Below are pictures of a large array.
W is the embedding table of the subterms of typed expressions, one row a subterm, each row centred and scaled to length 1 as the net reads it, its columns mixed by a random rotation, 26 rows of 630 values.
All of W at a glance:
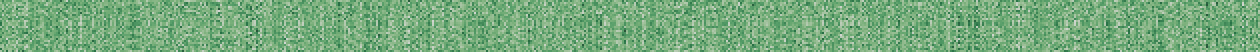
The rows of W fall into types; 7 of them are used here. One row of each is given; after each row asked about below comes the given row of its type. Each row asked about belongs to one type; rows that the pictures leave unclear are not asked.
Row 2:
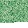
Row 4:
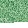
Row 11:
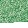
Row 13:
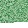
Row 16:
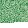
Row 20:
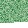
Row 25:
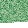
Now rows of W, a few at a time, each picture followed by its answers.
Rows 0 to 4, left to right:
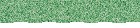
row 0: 13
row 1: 2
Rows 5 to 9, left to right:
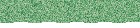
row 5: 13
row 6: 4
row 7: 2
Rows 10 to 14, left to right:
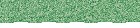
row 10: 11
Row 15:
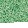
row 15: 20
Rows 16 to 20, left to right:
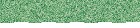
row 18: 11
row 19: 16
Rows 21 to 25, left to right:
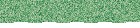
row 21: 11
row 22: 2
